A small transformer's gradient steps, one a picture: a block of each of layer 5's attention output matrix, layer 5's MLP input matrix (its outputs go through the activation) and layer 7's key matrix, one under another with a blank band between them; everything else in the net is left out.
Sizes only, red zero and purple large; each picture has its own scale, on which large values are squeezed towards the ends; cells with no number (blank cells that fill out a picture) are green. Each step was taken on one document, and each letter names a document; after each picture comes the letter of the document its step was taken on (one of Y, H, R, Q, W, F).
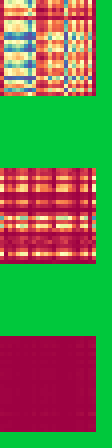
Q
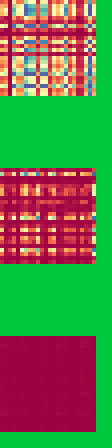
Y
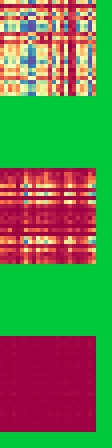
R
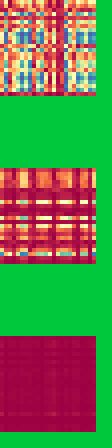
Q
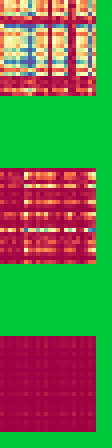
R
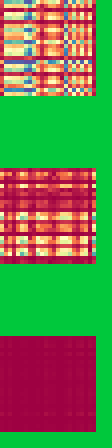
Q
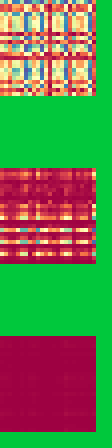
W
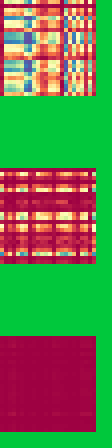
Q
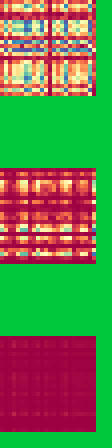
W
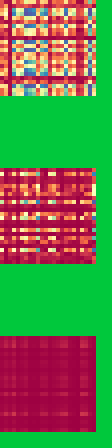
Y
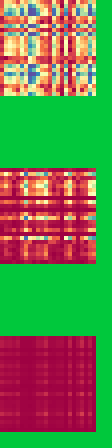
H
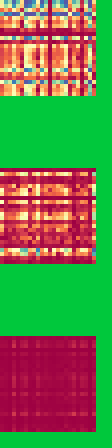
W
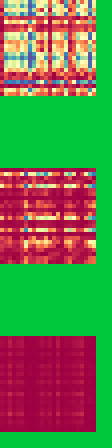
H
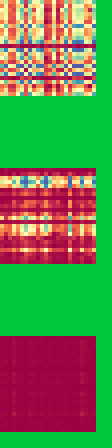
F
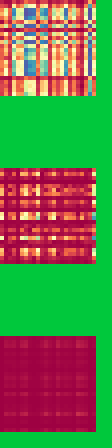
Y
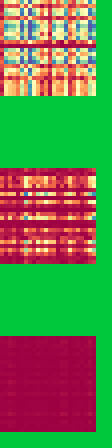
R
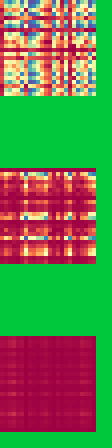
H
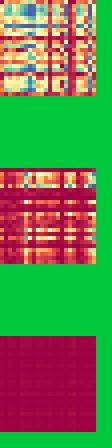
H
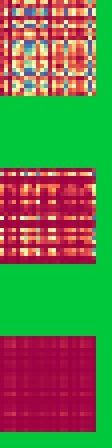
Y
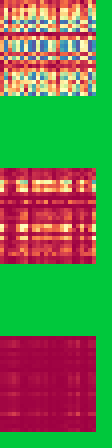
W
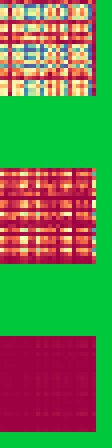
W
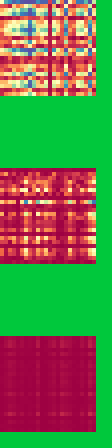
H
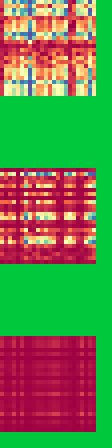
H
